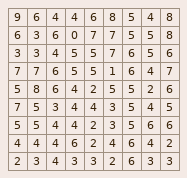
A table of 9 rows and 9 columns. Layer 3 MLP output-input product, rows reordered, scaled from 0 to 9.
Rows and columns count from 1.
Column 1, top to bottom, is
9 6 3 7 5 7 5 4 2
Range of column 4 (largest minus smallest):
6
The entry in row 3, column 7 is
6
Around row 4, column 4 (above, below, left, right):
5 4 6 5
